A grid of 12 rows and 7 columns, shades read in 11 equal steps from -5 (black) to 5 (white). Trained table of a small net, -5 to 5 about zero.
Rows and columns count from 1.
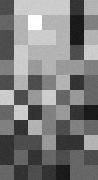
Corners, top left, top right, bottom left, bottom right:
-2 2 -1 -1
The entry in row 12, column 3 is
-2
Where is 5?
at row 2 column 3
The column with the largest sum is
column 4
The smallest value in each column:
-3 -3 -3 -3 -4 -4 -4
